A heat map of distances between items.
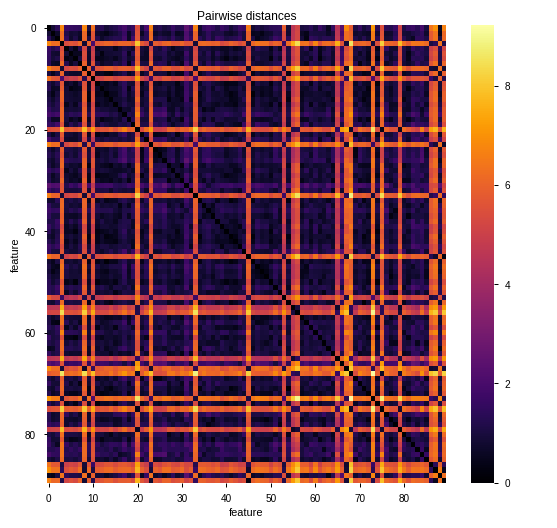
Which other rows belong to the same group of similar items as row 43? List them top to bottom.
0, 1, 2, 4, 5, 6, 7, 9, 11, 12, 13, 14, 15, 16, 17, 18, 19, 21, 22, 24, 25, 26, 27, 28, 29, 30, 31, 32, 34, 35, 36, 37, 38, 39, 40, 41, 42, 44, 46, 47, 48, 49, 50, 51, 52, 54, 57, 58, 59, 60, 61, 62, 63, 64, 66, 69, 70, 71, 72, 74, 76, 77, 78, 80, 81, 82, 83, 84, 85, 88
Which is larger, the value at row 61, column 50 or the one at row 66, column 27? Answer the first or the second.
the second
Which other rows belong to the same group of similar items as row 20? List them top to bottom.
55, 56, 65, 68, 75, 79
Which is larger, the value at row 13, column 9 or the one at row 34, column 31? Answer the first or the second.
the second
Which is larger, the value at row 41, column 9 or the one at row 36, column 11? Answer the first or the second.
the second
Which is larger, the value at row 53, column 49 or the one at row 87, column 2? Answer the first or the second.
the second
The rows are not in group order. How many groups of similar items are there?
3
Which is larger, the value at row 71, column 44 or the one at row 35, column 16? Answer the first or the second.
the first
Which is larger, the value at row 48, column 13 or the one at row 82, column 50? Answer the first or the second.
the second
